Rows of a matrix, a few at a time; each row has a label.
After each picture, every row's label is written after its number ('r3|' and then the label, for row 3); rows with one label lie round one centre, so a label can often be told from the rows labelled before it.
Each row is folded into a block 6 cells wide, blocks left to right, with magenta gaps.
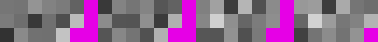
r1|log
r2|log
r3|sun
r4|sun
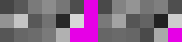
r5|log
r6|log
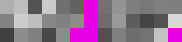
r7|sun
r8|log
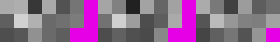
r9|sun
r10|sun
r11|sun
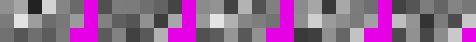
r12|sun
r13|log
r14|sun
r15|sun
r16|log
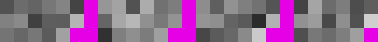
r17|log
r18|sun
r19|log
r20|log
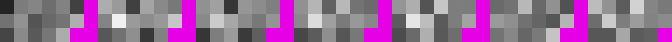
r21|log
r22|sun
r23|sun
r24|sun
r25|sun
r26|log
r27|sun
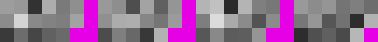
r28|sun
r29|sun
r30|sun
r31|log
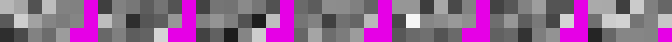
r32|sun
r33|log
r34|log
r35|log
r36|sun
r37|log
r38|sun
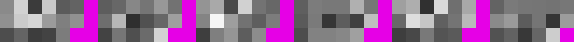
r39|sun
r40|log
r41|sun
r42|log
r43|sun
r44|log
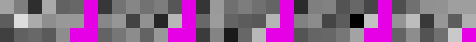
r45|sun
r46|log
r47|log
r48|log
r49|log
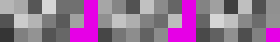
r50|sun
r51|sun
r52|sun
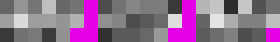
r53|sun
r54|log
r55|sun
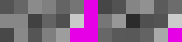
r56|log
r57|log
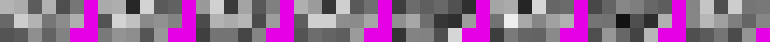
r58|sun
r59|sun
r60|sun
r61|sun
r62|log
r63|sun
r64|log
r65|sun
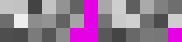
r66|sun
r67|sun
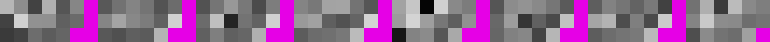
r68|sun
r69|log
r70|log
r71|log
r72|sun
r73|log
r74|log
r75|sun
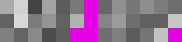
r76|sun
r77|log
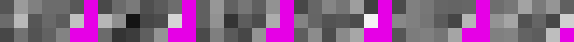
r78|log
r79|log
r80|log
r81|log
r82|log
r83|log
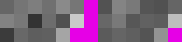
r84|log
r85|log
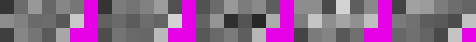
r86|log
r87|log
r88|log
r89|sun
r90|log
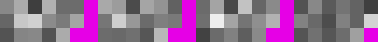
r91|sun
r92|sun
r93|sun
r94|log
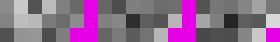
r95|sun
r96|log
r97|log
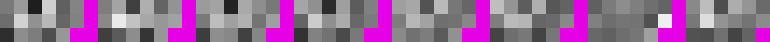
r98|sun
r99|sun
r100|sun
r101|sun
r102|sun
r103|sun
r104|log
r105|sun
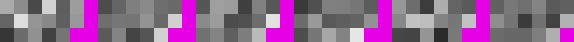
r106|sun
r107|log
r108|log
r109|log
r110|sun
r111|log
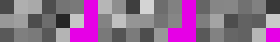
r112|log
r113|sun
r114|log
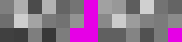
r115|sun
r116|sun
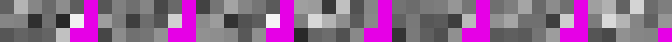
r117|log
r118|log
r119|log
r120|sun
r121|log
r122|log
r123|sun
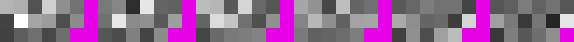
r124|sun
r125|sun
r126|sun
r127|sun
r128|log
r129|log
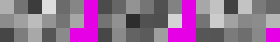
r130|sun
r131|log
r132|sun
